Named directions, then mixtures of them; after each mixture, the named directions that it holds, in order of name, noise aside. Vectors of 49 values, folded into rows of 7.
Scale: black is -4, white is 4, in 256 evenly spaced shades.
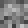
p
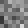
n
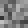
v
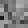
n, v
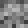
p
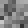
p, v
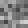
p, v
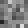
n, v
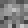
p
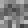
p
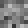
p
